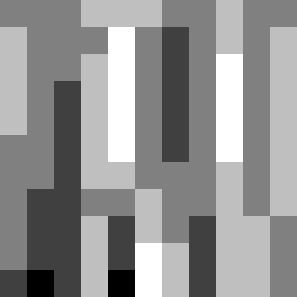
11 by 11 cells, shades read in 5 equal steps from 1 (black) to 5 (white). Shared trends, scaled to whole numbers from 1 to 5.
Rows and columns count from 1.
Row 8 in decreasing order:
4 4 4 3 3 3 3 3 3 2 2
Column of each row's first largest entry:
4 5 5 5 5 5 4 6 4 6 6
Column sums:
36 28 25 42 41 40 30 30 48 36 40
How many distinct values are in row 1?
2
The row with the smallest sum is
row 11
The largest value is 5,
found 11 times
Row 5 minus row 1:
1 0 -1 0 1 -1 -1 0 1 0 1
